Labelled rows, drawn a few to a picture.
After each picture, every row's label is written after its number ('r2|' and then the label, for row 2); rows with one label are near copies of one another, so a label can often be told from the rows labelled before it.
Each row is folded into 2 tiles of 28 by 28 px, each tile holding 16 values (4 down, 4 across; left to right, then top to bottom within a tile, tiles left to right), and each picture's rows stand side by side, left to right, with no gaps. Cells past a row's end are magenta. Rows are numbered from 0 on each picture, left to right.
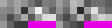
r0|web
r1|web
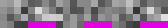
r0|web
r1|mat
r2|web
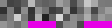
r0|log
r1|mat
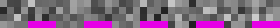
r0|log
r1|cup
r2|log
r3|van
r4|mat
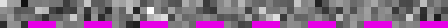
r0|van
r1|log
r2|web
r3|cup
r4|web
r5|cup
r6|mat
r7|log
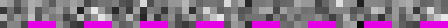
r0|mat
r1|web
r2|log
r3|web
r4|van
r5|cup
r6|van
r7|web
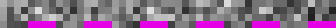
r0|web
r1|mat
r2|web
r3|mat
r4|van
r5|log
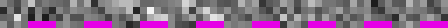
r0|log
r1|cup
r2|web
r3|web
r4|cup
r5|mat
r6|cup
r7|cup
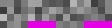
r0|mat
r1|cup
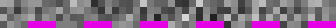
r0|mat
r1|cup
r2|log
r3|log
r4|mat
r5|mat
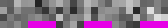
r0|cup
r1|mat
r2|web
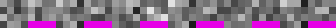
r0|mat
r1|van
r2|web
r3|van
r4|log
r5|van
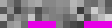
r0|mat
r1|web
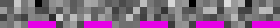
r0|cup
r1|mat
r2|log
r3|van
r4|van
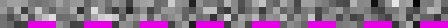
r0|web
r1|web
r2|mat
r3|van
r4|mat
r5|mat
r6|cup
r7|van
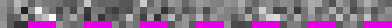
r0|web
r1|log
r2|log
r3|mat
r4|web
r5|mat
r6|mat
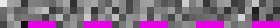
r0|van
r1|mat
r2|mat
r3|cup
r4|log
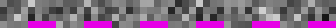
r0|log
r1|log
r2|mat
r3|log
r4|web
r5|log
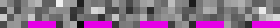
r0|mat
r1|van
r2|mat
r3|van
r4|web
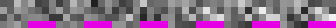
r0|cup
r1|cup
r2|log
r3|web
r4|web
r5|web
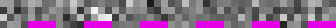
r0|mat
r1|web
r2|cup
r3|cup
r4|log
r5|mat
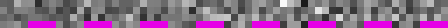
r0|cup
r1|log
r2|log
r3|web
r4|mat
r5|van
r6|mat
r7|mat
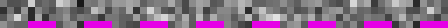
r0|log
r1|van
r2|web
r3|mat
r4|web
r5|mat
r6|cup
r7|van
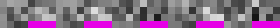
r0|web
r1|web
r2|log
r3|web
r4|log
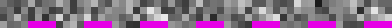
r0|log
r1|mat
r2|web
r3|log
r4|web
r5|cup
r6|web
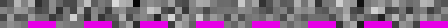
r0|cup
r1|log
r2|van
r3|mat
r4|cup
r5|cup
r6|van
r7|mat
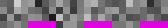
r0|cup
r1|mat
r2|cup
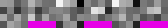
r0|mat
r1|van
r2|van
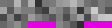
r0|cup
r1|web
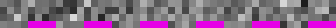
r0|log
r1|log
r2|mat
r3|mat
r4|log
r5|van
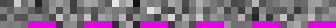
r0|cup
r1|mat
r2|van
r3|mat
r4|log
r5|mat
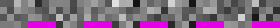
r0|cup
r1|mat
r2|van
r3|van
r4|log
